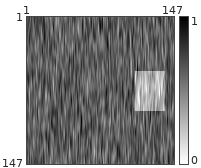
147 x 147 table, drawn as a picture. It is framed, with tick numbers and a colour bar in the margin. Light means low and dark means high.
The grain runs up and down. The values are skewed, with a long tail toward low values. The middle right is the ninth with the lowest average. In the middle right lies a patch that is lower than the rest.
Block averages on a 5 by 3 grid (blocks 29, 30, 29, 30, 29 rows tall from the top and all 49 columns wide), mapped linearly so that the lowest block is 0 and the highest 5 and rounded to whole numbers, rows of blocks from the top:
5 5 5
5 5 4
5 5 0
5 5 4
5 5 5
